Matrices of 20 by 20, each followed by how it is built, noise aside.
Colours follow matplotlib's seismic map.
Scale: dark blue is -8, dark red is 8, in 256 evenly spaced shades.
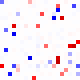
sparse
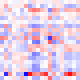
low rank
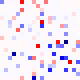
sparse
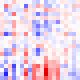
low rank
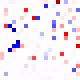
sparse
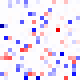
sparse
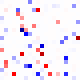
sparse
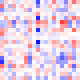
low rank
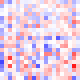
low rank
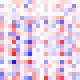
low rank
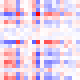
low rank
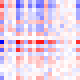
low rank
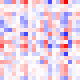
low rank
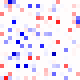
sparse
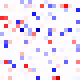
sparse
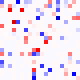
sparse
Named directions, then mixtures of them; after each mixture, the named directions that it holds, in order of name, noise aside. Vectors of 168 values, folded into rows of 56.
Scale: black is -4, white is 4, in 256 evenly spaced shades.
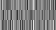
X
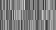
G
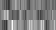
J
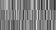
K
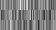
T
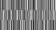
X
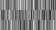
T, X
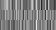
K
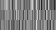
K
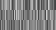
G, K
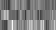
J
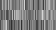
G, J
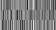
X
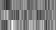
J, K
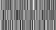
G, X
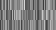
G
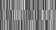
G
